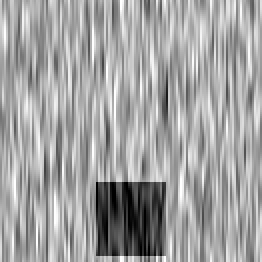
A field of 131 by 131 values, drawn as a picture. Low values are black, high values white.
Most values sit high, with a long tail of low ones. The grain runs up and down. The ninth with the lowest average is the bottom middle. An odd patch, lower than its surroundings, sits in the bottom middle.
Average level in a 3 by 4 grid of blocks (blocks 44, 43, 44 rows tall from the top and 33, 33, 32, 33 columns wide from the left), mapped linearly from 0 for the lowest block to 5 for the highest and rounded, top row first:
4555 | 5555 | 5014
